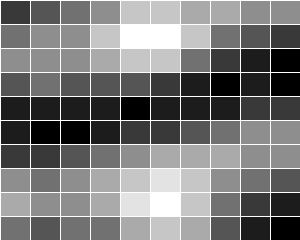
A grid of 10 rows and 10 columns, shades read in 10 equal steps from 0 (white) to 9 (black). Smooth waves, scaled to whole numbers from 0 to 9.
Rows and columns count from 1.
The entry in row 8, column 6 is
1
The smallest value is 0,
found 3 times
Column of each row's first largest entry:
1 10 10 8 5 2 1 10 10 10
